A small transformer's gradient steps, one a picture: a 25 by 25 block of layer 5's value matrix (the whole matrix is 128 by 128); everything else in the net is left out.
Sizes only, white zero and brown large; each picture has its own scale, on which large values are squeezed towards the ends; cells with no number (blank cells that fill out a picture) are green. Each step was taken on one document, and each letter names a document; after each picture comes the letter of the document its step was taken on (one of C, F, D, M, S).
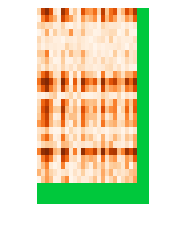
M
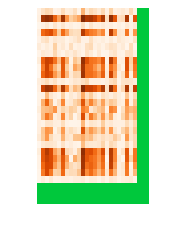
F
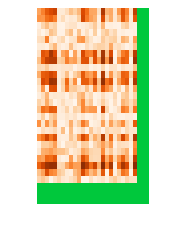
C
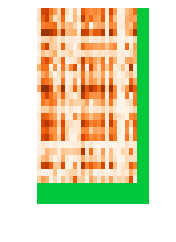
F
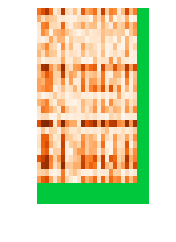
M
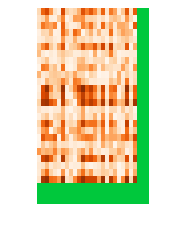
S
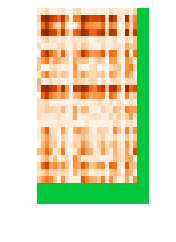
F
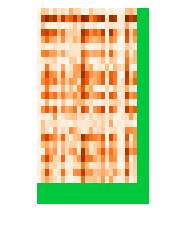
F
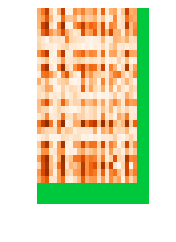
M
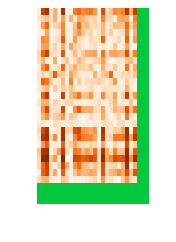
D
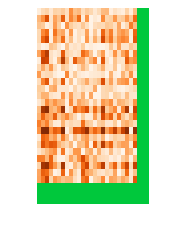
D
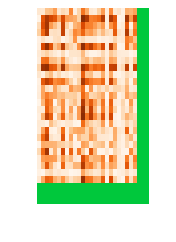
F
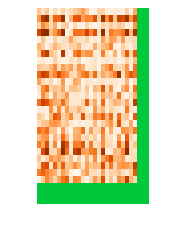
D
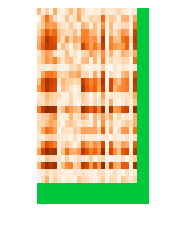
C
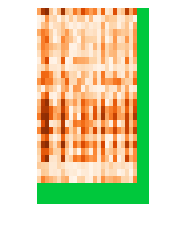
M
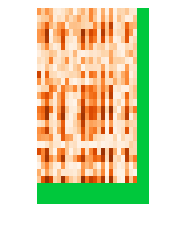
S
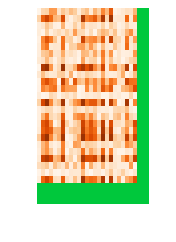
S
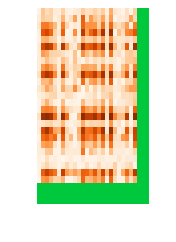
S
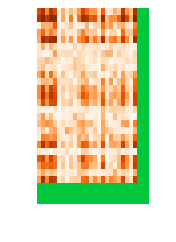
C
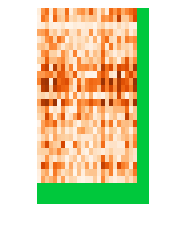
D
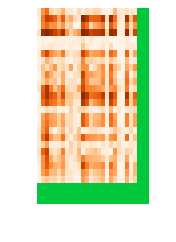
F
